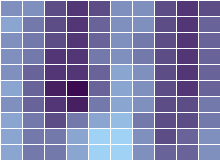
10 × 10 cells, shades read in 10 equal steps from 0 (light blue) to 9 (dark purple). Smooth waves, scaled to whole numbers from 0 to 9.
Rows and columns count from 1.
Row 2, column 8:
6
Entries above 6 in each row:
2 2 2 3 3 3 2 0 0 0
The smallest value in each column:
2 3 4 2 0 0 3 5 5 3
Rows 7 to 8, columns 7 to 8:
3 6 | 4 6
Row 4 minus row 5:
0 -1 0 0 -1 1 1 0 0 0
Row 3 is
3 4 6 7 5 3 4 6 7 5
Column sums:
25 42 61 60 36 19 33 59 64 45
